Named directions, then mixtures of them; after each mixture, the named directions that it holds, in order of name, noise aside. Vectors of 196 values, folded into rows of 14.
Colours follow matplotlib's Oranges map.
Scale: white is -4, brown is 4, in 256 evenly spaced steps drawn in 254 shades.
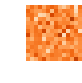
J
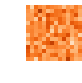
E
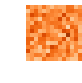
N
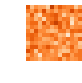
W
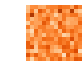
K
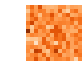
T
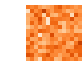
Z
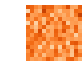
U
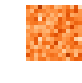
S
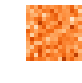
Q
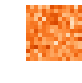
S, W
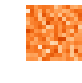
N, T, U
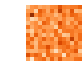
K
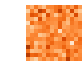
E, K, Z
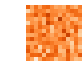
E, N, U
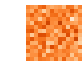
N, Q, Z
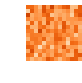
U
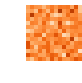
K, S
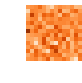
N, T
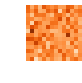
K, N, T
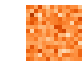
S, T, W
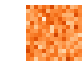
E, U, W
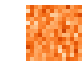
K, U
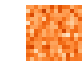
K, U, W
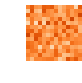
J, U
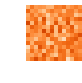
E, U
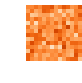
N, U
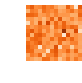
J, N, U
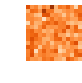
U, W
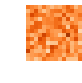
N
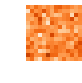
Z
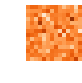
J, Z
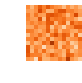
E
